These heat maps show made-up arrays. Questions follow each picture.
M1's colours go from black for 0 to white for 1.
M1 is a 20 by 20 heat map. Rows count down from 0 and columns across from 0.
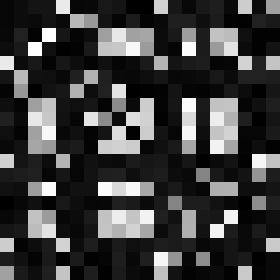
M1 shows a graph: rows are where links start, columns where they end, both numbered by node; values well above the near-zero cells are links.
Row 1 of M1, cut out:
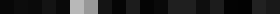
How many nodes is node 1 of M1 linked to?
2
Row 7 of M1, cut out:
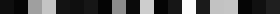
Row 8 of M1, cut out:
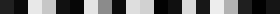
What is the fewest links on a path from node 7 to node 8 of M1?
1
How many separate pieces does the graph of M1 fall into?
2
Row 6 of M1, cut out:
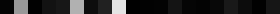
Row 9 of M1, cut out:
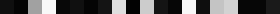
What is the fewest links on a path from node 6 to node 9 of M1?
2
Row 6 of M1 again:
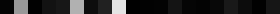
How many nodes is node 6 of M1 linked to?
3
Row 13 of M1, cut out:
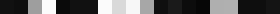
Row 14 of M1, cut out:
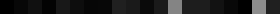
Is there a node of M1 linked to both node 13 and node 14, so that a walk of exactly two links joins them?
no
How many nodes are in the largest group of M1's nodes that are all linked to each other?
8
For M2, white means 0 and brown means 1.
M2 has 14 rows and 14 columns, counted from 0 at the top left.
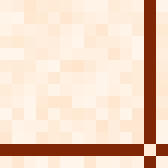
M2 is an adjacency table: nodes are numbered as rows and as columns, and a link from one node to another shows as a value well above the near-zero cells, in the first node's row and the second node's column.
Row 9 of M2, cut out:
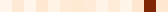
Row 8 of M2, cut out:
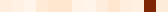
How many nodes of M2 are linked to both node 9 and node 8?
1
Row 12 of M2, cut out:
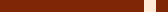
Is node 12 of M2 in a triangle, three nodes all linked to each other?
no
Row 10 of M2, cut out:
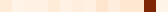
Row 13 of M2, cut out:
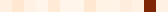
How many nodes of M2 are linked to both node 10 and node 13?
1
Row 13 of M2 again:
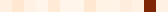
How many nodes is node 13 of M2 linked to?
1
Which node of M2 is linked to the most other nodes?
node 12
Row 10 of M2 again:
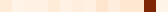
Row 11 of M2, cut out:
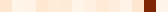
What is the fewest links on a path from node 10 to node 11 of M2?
2
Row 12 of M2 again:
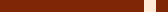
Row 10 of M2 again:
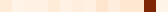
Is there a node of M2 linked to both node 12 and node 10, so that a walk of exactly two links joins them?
no
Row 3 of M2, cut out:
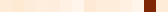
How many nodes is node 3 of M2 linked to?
1
